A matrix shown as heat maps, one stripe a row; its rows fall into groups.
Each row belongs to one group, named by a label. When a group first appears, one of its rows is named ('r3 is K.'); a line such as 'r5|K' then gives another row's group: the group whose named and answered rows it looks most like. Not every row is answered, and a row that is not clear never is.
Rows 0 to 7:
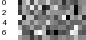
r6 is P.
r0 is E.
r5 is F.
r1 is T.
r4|E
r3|F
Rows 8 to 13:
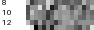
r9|T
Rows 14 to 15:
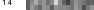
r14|E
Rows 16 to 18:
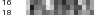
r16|P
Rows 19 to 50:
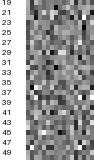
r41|T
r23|T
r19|F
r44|F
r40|P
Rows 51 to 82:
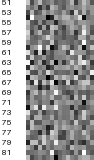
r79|E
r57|F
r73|F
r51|F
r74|F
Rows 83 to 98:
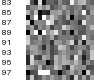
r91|F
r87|P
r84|T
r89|E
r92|T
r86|E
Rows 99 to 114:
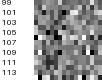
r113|P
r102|T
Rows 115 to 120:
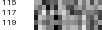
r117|E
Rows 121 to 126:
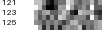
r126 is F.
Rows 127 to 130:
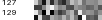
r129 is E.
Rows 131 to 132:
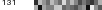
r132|P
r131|E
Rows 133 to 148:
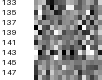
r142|P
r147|E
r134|T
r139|P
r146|E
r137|F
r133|T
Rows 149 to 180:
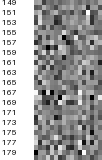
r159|E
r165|F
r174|F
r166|E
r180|T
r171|F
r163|F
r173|E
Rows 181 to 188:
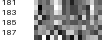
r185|P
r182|P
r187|T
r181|P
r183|P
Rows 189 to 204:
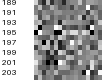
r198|T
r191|P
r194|P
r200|T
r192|F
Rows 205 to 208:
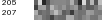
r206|E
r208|T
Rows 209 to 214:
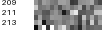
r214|E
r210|F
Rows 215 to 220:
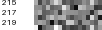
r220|P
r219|T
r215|P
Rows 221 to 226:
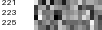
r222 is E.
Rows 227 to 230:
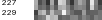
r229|E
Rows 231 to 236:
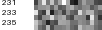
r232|T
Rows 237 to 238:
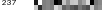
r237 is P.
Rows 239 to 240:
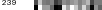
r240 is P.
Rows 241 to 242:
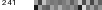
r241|F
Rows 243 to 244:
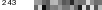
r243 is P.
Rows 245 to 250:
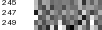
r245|F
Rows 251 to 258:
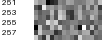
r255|T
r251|T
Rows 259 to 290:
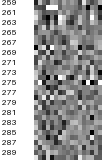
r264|E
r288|F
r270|E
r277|T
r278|E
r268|E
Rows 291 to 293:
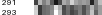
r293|P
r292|P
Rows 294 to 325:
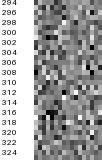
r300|P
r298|E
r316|T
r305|T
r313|E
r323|F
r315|F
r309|T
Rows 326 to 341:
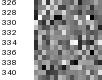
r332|E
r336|F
